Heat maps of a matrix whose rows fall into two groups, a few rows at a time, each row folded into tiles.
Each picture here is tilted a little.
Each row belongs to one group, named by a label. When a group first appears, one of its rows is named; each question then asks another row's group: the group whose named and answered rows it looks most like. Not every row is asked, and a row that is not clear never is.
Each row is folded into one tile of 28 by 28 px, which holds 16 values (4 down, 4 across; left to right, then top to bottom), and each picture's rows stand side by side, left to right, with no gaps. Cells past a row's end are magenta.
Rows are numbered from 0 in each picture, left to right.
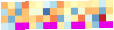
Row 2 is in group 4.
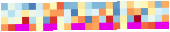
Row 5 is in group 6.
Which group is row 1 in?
6
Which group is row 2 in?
4
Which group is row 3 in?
6
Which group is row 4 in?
6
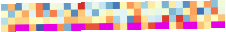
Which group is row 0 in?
6
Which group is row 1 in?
4
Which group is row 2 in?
4
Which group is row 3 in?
6
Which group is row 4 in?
6
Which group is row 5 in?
6
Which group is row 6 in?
6
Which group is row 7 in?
6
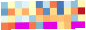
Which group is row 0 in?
6
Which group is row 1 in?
4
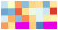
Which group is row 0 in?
6
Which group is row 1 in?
4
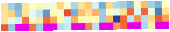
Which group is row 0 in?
4
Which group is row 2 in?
4
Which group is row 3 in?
4
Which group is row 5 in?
4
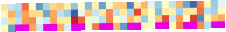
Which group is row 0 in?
4
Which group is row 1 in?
4
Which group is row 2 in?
4
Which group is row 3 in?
6
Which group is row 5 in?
4
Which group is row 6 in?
6
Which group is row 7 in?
4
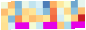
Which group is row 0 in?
4
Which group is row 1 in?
4
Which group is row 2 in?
4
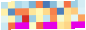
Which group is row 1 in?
6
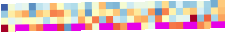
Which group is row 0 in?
6
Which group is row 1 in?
6
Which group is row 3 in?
6
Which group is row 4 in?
6
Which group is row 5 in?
4
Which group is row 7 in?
6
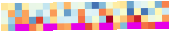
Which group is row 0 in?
4
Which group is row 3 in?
6
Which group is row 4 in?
4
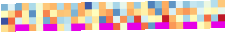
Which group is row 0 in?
6
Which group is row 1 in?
6
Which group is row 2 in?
4
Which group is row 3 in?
6
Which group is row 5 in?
4
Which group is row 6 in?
6
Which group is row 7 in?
6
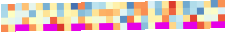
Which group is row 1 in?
6
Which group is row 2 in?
6
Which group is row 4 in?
4
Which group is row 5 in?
4
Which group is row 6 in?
4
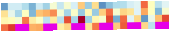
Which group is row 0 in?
6
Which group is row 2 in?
6
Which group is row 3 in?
6
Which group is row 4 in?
6
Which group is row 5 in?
4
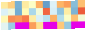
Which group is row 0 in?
4
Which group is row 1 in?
6
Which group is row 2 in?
4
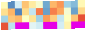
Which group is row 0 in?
4
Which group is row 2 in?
4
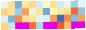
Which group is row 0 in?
4
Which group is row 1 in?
4
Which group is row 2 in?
6
